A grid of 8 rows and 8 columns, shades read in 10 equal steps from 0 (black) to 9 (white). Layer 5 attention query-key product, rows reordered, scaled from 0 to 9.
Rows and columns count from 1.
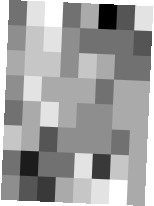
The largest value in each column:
7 8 9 6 8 8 9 8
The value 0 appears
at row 1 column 6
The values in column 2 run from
1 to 8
